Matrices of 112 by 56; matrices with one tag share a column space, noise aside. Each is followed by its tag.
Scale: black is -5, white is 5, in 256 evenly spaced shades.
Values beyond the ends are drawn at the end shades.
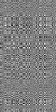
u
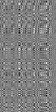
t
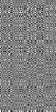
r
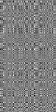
t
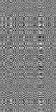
u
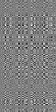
u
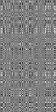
t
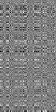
r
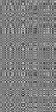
t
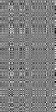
t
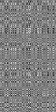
t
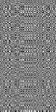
r
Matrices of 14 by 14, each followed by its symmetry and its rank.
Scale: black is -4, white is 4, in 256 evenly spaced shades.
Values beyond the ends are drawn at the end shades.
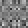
neither, rank two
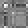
symmetric, rank two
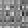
neither, rank two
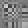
symmetric, rank two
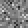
antisymmetric, full rank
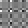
symmetric, rank one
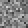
neither, full rank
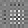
symmetric, rank one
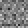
neither, rank three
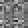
neither, rank three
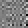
neither, rank two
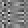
neither, rank two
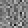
neither, rank three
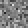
antisymmetric, full rank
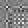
symmetric, rank two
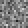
neither, full rank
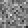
neither, full rank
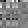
neither, rank two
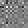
symmetric, rank two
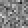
neither, full rank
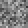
antisymmetric, full rank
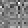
neither, rank three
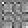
symmetric, rank two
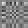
symmetric, rank one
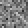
neither, full rank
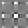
symmetric, rank one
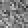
antisymmetric, full rank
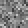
antisymmetric, full rank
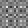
symmetric, rank one
